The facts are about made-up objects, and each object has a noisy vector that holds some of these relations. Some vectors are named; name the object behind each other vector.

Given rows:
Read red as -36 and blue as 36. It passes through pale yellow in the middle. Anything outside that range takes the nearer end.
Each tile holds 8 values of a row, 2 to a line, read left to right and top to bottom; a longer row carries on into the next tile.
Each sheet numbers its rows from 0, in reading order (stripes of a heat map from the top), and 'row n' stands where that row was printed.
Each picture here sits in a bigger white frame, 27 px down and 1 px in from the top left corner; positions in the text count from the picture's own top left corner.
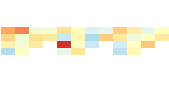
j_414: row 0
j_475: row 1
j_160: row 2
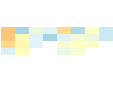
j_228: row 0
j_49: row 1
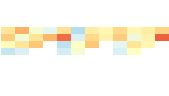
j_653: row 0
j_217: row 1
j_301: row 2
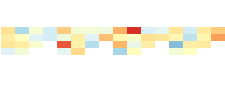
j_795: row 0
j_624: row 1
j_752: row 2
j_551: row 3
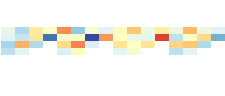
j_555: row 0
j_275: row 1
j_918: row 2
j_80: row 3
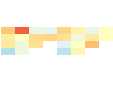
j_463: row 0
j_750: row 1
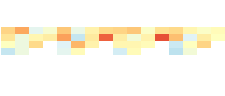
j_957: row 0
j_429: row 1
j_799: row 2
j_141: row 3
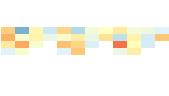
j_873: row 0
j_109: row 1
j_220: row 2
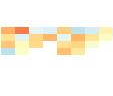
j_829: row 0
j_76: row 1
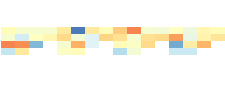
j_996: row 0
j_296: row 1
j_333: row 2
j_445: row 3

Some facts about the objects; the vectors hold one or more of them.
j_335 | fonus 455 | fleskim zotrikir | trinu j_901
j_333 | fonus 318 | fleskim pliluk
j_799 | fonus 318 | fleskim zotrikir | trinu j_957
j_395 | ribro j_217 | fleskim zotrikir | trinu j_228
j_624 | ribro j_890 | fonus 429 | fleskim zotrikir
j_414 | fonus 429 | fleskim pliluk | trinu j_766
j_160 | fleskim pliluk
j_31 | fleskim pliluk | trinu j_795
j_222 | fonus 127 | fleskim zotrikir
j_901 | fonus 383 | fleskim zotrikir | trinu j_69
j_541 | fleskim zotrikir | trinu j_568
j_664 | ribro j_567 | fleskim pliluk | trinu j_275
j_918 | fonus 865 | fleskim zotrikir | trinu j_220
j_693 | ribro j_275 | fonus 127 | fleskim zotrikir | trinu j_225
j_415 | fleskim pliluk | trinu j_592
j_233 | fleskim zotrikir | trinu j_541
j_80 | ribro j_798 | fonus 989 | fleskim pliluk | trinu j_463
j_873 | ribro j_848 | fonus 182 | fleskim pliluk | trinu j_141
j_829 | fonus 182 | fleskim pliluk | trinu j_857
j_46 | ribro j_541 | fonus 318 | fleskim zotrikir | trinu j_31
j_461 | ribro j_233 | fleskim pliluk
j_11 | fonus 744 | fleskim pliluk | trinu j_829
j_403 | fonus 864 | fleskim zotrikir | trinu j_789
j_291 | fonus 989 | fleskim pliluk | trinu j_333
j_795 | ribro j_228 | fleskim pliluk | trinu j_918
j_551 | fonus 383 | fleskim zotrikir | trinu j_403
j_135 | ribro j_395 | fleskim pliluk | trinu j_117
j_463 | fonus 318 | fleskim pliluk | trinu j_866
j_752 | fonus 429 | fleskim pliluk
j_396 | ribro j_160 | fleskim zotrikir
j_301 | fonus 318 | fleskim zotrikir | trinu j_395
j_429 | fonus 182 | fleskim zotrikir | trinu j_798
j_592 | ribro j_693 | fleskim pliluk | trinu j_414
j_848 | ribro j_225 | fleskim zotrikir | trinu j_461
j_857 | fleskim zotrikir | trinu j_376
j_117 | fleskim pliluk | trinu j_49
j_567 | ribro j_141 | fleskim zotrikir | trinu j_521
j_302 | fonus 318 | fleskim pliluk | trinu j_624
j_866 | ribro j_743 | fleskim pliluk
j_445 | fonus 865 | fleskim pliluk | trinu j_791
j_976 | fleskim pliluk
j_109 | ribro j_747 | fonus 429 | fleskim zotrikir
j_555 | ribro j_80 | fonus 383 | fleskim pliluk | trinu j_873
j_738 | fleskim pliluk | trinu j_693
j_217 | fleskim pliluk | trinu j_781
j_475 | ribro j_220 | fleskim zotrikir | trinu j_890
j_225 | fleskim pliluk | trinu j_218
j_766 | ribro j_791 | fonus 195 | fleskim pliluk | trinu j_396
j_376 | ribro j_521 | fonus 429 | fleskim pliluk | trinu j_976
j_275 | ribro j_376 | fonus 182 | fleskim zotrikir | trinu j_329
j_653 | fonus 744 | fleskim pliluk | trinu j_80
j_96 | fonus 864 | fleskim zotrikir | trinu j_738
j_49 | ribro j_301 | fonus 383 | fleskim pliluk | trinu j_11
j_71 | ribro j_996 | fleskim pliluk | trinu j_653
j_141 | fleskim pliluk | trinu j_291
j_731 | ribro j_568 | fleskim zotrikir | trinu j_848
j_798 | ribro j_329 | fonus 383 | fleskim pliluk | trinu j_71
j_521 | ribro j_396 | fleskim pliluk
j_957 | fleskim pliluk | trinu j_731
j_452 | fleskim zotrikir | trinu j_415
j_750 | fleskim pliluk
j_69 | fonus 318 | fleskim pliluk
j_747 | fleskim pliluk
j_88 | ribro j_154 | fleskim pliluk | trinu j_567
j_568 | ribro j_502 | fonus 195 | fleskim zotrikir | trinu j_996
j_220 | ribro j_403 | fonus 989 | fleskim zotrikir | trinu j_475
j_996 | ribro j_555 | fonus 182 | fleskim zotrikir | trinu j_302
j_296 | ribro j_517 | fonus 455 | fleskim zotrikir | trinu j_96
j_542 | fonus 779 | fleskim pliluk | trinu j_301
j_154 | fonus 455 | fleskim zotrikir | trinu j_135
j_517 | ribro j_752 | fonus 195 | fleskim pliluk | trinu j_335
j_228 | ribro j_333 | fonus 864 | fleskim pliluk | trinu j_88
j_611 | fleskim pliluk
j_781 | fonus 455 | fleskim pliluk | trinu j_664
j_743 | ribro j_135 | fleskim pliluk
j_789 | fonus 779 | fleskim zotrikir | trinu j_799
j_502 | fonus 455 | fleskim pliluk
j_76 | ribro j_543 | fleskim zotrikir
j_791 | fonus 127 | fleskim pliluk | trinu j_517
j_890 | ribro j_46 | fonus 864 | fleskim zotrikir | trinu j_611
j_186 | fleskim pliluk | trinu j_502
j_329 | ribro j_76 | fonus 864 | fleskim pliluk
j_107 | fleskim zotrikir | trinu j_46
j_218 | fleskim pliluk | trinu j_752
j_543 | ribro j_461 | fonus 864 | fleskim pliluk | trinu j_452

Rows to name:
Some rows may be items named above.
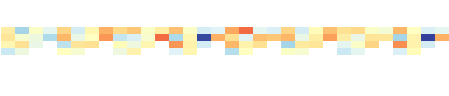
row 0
j_71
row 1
j_233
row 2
j_901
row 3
j_396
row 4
j_829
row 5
j_233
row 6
j_291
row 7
j_396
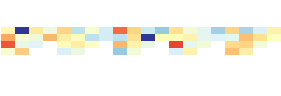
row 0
j_395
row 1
j_592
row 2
j_376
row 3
j_866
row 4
j_76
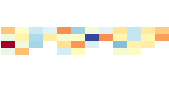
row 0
j_890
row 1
j_275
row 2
j_551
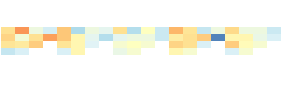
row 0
j_11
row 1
j_228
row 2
j_49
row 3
j_329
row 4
j_88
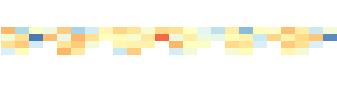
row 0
j_693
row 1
j_76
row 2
j_222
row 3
j_766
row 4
j_568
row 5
j_329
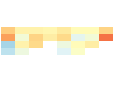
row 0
j_791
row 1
j_789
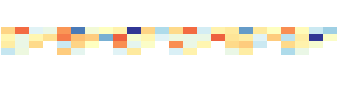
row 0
j_218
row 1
j_543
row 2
j_135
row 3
j_857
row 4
j_46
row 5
j_521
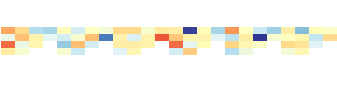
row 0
j_461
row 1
j_798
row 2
j_335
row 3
j_743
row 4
j_521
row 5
j_568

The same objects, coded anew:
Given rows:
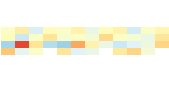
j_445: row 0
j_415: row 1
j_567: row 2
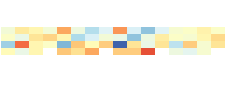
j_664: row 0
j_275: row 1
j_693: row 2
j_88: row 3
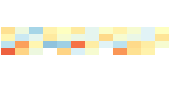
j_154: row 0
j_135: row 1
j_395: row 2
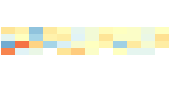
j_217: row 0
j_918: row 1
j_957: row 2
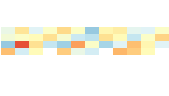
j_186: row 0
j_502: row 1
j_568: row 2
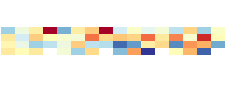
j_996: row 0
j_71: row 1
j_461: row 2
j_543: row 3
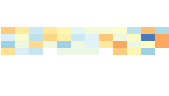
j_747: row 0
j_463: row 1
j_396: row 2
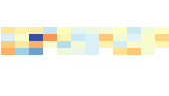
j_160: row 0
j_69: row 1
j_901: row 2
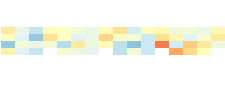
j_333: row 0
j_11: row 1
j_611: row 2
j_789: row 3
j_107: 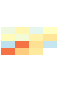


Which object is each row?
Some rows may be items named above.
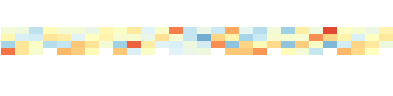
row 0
j_301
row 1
j_789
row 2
j_135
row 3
j_376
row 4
j_275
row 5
j_798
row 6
j_789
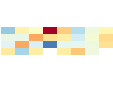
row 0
j_555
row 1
j_220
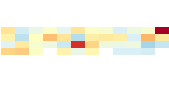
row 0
j_335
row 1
j_873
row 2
j_80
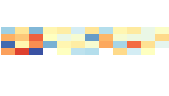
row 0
j_233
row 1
j_521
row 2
j_135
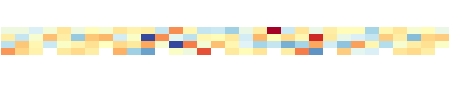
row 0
j_46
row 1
j_109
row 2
j_160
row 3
j_592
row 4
j_996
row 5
j_76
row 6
j_791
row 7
j_109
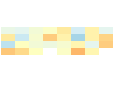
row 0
j_799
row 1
j_624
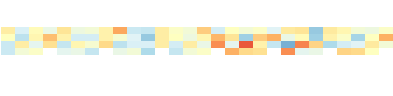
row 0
j_766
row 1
j_829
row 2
j_752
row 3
j_866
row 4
j_296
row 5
j_217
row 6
j_222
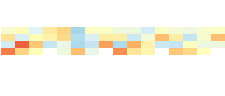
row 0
j_429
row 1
j_890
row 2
j_46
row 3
j_799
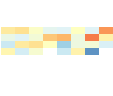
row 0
j_743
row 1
j_329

